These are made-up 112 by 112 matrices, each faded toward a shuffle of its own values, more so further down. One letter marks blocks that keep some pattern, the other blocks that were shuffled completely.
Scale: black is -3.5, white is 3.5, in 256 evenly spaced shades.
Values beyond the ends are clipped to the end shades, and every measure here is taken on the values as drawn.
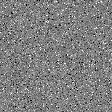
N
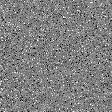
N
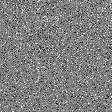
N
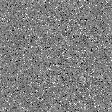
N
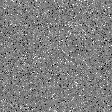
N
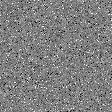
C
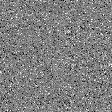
N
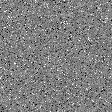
C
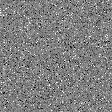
N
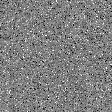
N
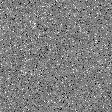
C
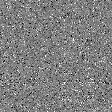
N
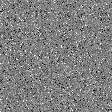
C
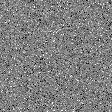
C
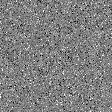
N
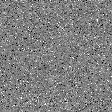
N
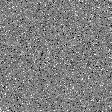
N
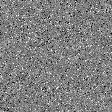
N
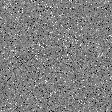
C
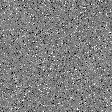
C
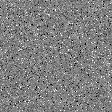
N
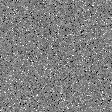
C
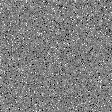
C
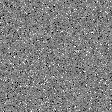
N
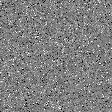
C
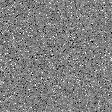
N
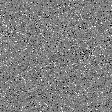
N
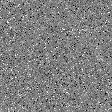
N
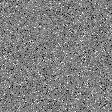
N
